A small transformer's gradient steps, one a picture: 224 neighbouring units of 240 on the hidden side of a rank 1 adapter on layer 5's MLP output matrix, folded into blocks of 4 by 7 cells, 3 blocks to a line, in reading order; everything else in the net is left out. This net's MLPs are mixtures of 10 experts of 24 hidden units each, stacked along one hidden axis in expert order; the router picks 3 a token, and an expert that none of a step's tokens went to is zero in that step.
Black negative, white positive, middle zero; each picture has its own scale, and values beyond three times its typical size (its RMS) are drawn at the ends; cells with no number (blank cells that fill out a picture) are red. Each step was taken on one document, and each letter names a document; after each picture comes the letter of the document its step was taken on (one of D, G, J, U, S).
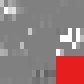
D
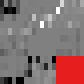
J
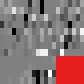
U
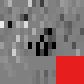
U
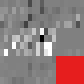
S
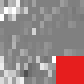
J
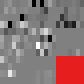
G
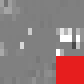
D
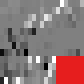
J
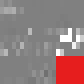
D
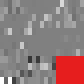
J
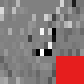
S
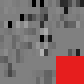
G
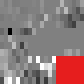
J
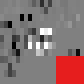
G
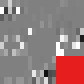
D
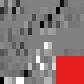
J
